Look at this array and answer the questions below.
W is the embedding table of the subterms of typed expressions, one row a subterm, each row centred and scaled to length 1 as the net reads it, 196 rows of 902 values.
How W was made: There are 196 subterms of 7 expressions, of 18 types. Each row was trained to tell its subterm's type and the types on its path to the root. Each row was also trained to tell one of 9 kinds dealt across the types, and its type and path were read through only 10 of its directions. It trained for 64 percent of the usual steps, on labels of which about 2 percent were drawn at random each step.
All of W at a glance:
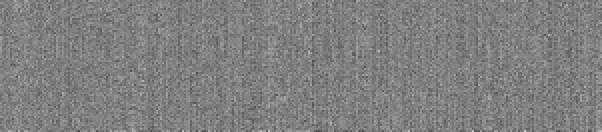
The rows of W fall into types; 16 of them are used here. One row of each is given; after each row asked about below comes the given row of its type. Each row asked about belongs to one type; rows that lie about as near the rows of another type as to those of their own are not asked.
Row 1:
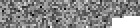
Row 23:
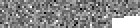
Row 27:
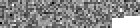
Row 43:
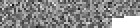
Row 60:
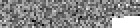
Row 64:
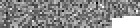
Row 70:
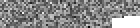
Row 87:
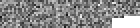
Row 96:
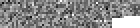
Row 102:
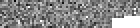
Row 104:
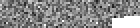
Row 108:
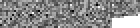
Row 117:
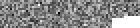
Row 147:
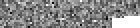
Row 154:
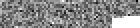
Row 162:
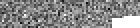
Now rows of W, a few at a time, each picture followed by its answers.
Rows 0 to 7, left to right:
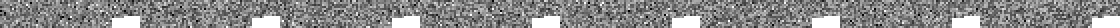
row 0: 64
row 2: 154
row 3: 162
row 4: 96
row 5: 70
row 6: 104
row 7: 1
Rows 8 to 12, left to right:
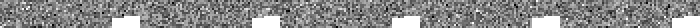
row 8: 43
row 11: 108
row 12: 147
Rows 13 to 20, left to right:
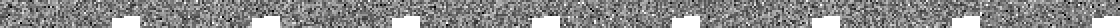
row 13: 87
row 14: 43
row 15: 60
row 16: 1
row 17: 104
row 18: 102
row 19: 117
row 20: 87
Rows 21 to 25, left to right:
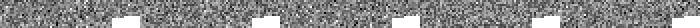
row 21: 70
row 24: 104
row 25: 1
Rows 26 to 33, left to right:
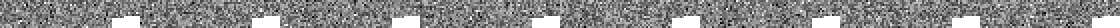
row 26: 162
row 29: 87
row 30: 117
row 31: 117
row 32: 64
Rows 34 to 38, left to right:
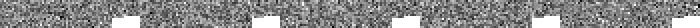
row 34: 154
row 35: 27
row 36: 43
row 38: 23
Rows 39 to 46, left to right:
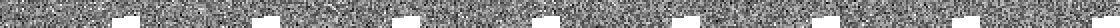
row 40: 162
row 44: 70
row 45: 102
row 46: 104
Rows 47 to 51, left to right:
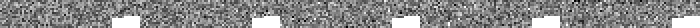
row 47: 1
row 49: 23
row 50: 64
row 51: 162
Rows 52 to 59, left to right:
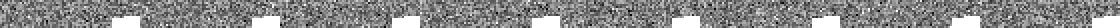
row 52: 64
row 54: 1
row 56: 154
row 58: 87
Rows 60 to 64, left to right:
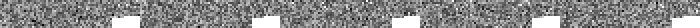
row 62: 23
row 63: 96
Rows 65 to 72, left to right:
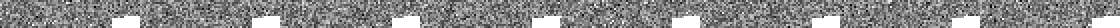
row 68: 87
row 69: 104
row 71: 117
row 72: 117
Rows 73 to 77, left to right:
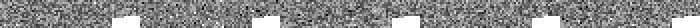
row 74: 147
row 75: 60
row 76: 96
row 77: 70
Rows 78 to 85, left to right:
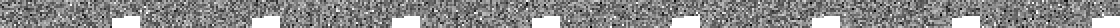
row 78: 27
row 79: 27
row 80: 87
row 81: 96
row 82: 154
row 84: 60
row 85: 117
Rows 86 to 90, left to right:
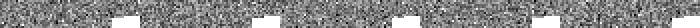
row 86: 108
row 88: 147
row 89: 154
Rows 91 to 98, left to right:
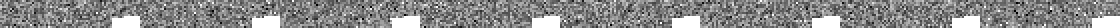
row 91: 1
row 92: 147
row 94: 64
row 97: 147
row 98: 162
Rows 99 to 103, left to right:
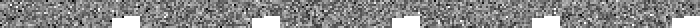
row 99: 64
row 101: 70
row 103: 87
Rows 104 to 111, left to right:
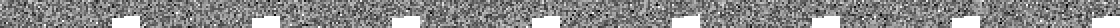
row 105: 102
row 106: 60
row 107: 70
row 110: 162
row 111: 117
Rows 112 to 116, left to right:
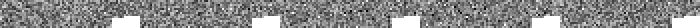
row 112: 43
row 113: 96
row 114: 70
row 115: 162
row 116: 70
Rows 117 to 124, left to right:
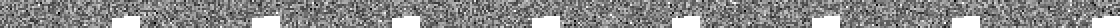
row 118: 108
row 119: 96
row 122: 27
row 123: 108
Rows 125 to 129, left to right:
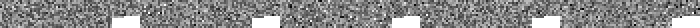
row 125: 154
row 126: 87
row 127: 117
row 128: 43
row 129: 60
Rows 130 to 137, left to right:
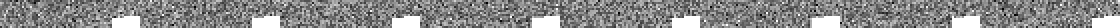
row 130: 70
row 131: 60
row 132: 87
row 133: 64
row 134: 102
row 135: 108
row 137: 104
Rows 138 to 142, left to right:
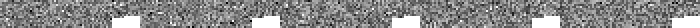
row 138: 147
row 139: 102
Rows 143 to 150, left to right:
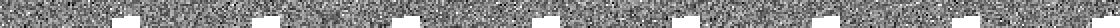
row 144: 70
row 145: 43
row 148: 108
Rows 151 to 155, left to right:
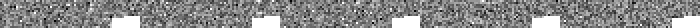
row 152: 162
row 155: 102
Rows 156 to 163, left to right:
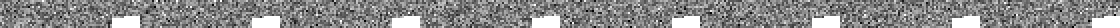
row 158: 108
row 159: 27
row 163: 102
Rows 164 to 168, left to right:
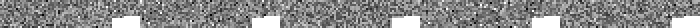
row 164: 117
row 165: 70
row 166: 108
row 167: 108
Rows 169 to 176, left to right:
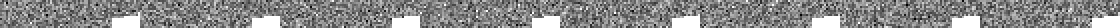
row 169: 108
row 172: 87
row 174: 60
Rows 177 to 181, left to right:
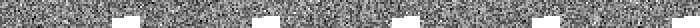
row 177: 104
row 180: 102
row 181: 23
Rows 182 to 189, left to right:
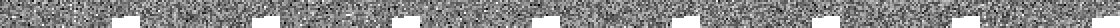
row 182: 43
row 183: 43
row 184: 104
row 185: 108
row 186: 43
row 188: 43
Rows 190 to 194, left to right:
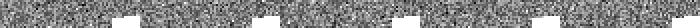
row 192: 102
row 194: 43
